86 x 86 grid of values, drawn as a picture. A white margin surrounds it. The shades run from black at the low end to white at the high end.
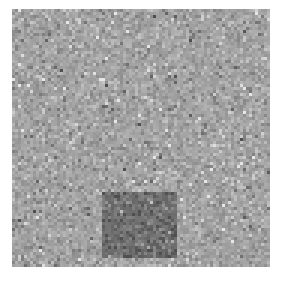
Overall the values sit about 60% of the way up the scale. An odd patch, lower than its surroundings, sits in the bottom middle. The bottom middle is the ninth with the lowest average. No regular stripes run through it.
